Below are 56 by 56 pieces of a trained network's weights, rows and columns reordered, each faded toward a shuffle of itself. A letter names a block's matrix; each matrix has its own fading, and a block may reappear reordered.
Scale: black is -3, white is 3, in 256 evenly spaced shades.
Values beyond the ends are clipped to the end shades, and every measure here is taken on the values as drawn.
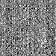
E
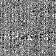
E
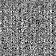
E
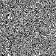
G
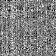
E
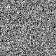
G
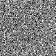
G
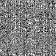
E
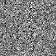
G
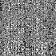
E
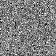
G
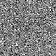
G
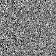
G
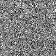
G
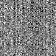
E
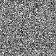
G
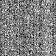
E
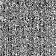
E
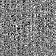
E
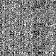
E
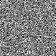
G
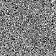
G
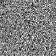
G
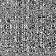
E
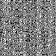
E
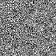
G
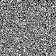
G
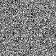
G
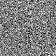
G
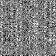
E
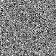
G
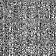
E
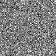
G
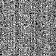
E
